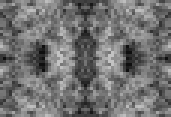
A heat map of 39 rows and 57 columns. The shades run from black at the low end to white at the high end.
Slope: none. Odd rows or columns: none. Seam: none. Mirror symmetry: left to right and top to bottom. Histogram: bell-shaped. Grain: blotchy.
